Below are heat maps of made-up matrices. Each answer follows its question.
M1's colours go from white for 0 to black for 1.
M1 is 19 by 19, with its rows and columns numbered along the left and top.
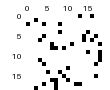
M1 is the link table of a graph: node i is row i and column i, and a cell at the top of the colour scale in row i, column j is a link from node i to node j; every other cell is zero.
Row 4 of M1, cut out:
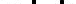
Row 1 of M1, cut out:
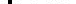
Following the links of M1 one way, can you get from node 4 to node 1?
no
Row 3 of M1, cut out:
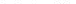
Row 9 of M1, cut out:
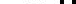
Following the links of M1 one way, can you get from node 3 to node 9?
no
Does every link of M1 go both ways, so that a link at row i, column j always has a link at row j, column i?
no
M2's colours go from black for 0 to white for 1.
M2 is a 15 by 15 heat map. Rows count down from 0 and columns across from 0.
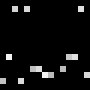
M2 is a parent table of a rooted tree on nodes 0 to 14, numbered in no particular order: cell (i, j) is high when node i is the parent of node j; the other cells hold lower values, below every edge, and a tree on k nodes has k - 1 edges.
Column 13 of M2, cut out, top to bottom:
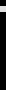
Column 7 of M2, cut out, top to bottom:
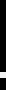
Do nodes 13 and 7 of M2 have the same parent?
no
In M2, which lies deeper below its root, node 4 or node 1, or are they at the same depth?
node 4
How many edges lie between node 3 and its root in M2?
3
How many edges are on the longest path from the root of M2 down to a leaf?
3
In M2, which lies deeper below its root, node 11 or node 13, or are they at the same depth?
node 13
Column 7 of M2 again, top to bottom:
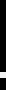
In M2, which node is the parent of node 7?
12
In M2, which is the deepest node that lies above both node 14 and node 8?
12
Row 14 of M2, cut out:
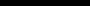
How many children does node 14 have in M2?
0
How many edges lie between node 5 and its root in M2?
2
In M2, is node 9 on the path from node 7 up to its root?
yes
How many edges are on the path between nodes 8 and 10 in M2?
4
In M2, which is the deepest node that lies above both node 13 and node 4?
1
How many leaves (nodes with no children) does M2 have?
10
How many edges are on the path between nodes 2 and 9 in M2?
2
